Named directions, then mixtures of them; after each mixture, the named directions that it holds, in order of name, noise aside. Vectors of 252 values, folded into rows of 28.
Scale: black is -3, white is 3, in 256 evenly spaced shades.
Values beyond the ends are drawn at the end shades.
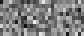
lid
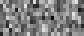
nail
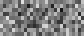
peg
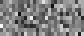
lid, peg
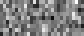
nail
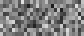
peg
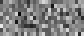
lid, peg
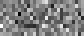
lid, peg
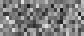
peg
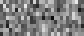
nail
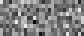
lid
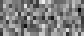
lid, nail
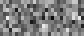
nail, peg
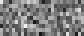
lid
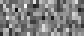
nail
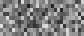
peg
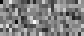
lid, nail
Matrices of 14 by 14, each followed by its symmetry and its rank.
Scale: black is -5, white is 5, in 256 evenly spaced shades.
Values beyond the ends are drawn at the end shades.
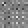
symmetric, rank two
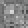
symmetric, rank three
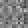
neither, rank three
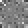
symmetric, rank three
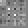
symmetric, rank three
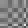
symmetric, rank one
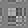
symmetric, rank one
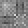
symmetric, rank three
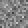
symmetric, full rank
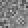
symmetric, full rank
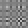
symmetric, rank one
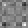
symmetric, rank two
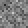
symmetric, full rank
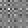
symmetric, rank two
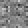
neither, rank three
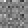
neither, rank three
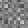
symmetric, rank two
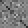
symmetric, full rank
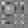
symmetric, rank two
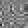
neither, rank three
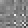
symmetric, rank three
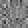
neither, rank three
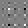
symmetric, rank one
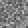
symmetric, full rank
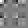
symmetric, rank one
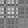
symmetric, rank one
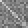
symmetric, full rank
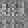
neither, rank three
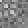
symmetric, rank three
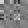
symmetric, rank two
